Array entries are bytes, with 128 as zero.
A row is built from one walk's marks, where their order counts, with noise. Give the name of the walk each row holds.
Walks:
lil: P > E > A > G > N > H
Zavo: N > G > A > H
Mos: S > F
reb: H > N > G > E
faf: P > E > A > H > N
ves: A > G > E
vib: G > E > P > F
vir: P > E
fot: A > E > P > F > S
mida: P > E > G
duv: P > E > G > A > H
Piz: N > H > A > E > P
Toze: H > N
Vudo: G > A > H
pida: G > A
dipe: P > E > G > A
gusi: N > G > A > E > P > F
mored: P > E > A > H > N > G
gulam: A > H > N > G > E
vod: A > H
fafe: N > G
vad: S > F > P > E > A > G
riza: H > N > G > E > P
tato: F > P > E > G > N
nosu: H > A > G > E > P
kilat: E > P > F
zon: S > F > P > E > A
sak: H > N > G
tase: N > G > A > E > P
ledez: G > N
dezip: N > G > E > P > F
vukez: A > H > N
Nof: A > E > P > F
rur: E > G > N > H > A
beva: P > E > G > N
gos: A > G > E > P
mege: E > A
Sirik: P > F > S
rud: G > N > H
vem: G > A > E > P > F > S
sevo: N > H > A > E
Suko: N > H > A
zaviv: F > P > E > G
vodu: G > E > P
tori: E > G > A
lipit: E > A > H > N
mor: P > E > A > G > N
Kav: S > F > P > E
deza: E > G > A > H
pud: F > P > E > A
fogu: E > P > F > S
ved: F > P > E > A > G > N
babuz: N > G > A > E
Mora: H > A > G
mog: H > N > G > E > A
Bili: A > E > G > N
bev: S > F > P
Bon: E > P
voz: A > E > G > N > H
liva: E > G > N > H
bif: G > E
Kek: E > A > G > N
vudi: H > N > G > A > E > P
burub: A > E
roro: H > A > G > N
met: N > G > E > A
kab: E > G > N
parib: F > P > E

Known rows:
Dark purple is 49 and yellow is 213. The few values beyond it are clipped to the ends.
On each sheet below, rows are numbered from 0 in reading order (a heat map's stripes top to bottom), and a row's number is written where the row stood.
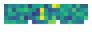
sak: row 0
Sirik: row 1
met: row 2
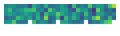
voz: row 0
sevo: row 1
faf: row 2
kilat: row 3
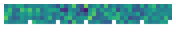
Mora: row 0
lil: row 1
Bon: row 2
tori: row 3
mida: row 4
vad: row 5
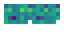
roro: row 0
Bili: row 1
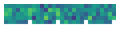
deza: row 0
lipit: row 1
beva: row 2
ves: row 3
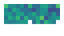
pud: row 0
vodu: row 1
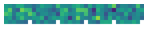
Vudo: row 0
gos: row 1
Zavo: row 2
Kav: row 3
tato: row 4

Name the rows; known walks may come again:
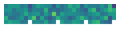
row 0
reb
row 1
bif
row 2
tase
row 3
liva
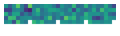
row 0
Bon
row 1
lil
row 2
Piz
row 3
mor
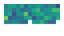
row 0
ves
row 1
voz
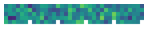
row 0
Kek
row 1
vodu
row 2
dezip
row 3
sevo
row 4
beva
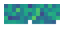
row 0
kab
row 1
tori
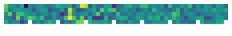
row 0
mege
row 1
zaviv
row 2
Sirik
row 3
ledez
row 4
nosu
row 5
pud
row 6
dipe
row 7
ved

